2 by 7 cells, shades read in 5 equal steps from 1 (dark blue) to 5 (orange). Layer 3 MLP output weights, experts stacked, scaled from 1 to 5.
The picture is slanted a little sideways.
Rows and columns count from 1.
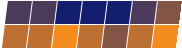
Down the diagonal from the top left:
2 4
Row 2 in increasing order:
3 4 4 4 4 5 5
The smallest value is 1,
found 3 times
